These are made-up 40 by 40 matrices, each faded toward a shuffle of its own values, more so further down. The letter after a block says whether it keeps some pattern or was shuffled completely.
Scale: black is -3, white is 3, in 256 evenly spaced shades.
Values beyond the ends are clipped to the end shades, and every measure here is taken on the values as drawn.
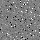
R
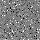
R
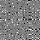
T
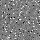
R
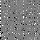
T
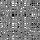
T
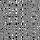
T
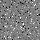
R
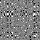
T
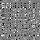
T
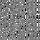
T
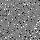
R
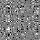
T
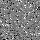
R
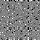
T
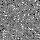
R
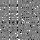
T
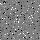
R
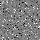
R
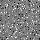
R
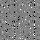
T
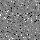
R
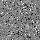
R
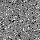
R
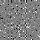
T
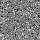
R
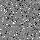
R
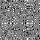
T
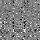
T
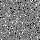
R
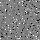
R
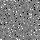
R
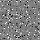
T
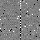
T
